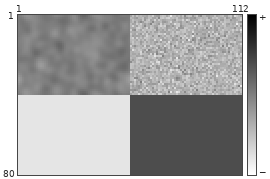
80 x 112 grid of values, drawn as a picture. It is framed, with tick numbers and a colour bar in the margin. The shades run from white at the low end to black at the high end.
The table splits into 2 rows of 2 panels. Panel 1,1: middling, blotchy, faint in contrast. Panel 1,2: low, fine-grained. Panel 2,1: very low, flat. Panel 2,2: high, flat.
